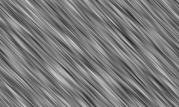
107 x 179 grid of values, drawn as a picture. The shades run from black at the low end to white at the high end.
Mirror symmetry: none. Average level on the scale: 50%. Odd rows or columns: none. Grain: diagonal, down to the right. Histogram: bell-shaped.
